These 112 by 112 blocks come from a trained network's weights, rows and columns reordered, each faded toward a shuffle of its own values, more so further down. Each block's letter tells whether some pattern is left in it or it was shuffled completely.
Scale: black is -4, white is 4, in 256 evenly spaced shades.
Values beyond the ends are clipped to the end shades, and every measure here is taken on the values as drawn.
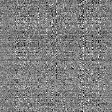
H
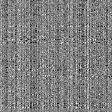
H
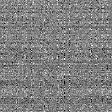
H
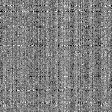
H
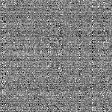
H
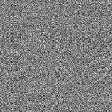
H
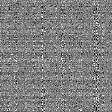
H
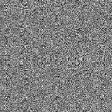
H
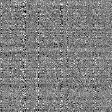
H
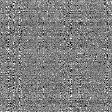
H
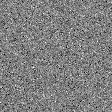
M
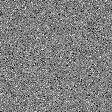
M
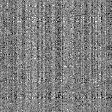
H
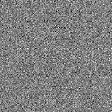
H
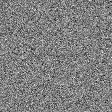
M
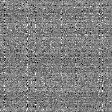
H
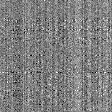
H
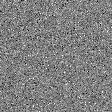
M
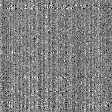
H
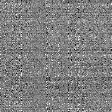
H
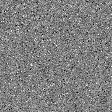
M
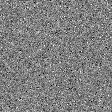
M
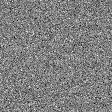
M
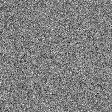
M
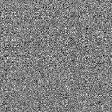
H
